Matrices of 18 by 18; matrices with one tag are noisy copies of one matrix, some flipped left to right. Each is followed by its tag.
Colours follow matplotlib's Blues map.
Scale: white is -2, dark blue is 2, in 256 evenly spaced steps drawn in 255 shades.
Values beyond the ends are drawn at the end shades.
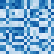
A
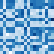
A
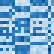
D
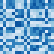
A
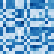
A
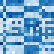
D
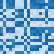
A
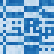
D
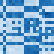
D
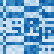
D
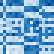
D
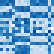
D
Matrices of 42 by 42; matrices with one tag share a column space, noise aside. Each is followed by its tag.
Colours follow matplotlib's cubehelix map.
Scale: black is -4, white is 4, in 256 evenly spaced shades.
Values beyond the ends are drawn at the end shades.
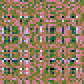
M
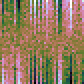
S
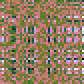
M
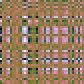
M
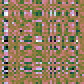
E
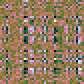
M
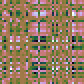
E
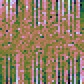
S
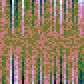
S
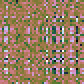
M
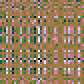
M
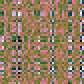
E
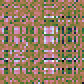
M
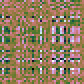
M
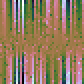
S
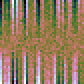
S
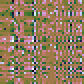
E
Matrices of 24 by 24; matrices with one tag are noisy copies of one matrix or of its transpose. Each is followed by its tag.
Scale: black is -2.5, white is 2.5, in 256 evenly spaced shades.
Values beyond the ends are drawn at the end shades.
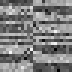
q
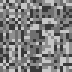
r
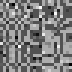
r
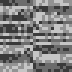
q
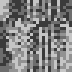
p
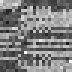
p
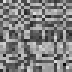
r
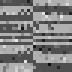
q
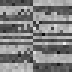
q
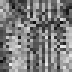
p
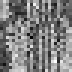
p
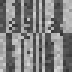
q
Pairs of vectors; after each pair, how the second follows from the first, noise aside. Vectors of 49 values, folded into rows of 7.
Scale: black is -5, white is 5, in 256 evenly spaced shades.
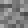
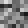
scaled up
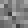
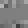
partly zeroed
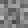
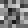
scaled up
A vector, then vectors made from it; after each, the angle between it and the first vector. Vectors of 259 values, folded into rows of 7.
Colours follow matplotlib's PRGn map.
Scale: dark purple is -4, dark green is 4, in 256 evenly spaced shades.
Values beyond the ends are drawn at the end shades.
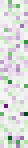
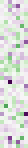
nearly opposite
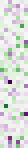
nearly opposite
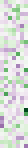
partly aligned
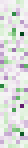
orthogonal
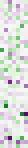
nearly opposite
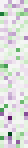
partly opposed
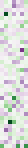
partly opposed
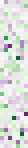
partly opposed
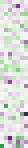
nearly opposite
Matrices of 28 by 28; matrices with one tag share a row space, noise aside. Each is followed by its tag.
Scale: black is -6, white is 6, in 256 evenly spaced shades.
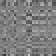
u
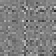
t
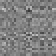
u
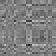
u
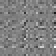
t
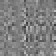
t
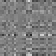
u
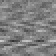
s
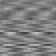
s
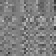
t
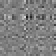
t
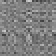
u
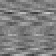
s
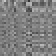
u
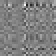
t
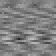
s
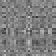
u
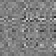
t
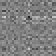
u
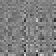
t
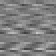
s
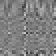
t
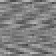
s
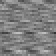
s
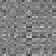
u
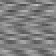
s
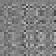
t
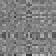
u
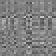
u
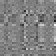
t
